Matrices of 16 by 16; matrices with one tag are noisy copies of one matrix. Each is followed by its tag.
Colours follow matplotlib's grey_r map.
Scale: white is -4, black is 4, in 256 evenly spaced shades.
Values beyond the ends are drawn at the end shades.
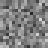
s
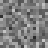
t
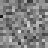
t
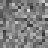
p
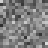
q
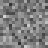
t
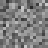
p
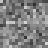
q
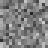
s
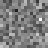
s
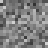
q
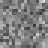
s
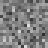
t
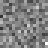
t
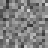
p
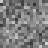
q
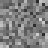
s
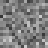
t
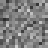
p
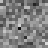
q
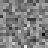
t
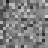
p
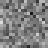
s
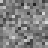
q
